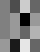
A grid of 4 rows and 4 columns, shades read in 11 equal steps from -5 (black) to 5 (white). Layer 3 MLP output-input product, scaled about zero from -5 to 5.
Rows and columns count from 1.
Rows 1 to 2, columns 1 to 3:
0 -2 3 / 0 1 -5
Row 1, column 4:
-1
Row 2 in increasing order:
-5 0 1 1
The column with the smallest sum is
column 2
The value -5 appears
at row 2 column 3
